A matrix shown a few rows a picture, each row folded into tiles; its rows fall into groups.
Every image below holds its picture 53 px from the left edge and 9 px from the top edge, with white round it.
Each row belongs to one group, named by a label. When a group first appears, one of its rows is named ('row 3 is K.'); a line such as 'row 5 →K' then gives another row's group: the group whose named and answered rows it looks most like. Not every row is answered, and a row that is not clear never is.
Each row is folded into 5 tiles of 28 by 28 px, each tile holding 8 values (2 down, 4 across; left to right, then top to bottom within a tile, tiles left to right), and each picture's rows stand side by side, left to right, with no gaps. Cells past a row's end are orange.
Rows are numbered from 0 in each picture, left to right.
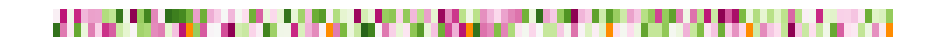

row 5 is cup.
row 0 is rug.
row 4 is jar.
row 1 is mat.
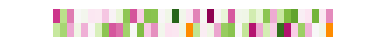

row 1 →mat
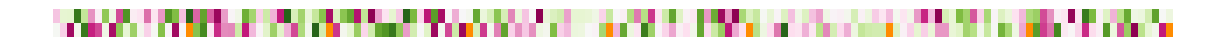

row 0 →cup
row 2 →jar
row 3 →cup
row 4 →jar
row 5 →cup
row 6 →rug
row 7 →rug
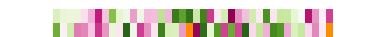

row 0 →rug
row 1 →jar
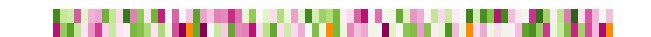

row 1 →rug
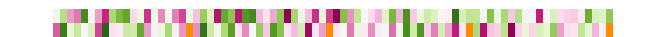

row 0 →jar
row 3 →cup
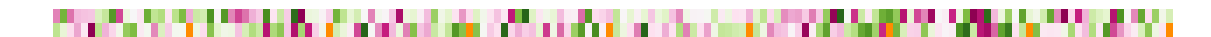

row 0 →mat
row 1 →jar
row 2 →cup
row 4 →cup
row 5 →rug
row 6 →rug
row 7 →rug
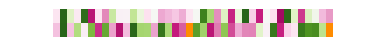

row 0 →jar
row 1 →cup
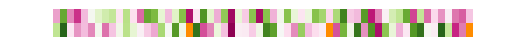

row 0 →mat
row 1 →mat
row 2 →jar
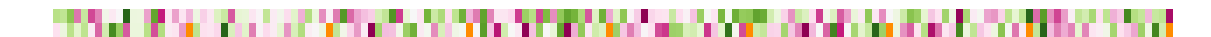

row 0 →jar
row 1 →cup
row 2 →mat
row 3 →mat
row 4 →rug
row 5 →cup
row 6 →cup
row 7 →mat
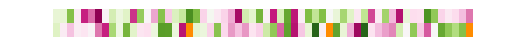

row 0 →rug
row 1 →rug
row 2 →cup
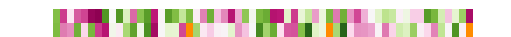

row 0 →rug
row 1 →rug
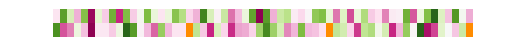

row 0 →mat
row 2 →mat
